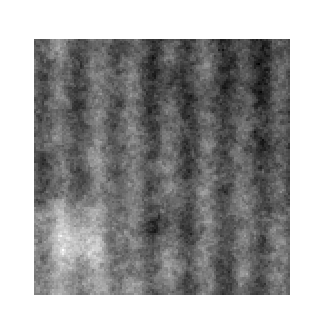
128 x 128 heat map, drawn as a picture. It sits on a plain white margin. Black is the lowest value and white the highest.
Bumps: one, in the bottom left. Lone odd cells: none. Slope: up to the bottom left. Mirror symmetry: none. Stripes: upright, repeating 7 times.
